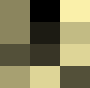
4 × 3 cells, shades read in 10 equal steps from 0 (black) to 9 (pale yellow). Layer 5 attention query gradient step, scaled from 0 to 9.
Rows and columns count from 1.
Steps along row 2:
down up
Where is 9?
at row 1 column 3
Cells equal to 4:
0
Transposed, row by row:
5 5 3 6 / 0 1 2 8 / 9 7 8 3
